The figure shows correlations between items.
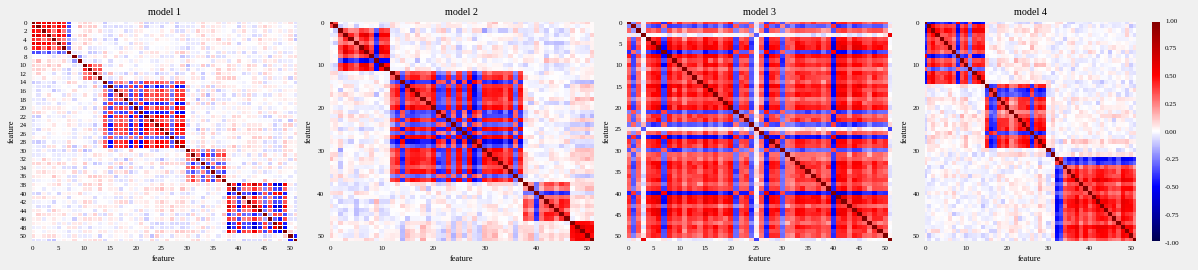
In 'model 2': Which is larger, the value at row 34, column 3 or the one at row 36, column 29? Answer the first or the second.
the second
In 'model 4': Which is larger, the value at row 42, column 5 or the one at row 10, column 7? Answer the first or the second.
the second
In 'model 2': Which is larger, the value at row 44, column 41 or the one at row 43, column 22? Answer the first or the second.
the first
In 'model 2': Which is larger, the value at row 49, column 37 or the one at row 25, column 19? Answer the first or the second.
the second
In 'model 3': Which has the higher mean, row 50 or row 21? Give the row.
50
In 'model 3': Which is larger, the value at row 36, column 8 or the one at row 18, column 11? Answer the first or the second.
the first
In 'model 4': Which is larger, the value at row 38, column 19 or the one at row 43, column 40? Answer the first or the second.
the second
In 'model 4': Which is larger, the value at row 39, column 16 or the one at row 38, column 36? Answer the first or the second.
the second
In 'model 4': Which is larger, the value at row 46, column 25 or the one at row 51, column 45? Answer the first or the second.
the second
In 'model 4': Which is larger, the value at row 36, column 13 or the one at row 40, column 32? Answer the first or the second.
the first
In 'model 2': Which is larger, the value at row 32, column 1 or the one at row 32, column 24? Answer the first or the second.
the first
